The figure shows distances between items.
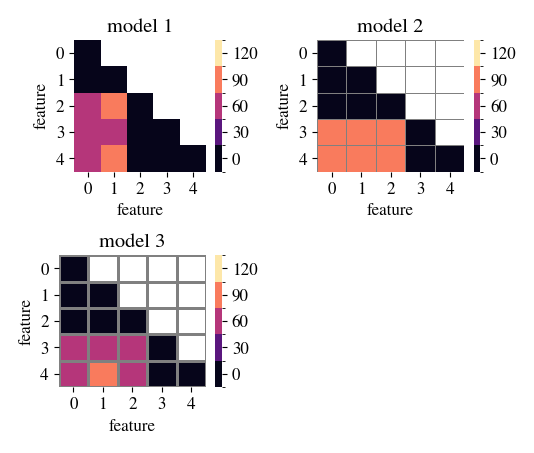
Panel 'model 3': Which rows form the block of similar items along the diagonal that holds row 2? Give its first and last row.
0 to 2
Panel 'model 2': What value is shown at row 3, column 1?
90
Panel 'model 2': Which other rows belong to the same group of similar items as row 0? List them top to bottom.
1, 2
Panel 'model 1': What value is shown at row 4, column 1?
90
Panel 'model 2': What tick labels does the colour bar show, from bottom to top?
0, 30, 60, 90, 120
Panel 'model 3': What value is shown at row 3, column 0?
60
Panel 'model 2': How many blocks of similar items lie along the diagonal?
2
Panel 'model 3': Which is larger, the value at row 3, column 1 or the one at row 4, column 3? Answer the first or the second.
the first
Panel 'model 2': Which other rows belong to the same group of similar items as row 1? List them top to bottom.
0, 2
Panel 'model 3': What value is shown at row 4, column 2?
60
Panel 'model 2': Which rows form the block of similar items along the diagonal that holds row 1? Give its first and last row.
0 to 2
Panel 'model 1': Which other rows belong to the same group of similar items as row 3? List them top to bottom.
2, 4
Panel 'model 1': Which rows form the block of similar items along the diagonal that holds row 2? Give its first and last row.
2 to 4
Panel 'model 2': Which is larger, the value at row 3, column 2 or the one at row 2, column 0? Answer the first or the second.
the first
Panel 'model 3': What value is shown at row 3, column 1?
60
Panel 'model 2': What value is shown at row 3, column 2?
90
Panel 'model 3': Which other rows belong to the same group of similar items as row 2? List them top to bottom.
0, 1
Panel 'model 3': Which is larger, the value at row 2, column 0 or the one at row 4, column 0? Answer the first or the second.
the second
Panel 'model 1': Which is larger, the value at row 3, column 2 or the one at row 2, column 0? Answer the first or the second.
the second
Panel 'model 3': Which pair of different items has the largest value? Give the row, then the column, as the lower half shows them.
4, 1
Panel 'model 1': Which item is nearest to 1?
0
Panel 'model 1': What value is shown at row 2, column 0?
60
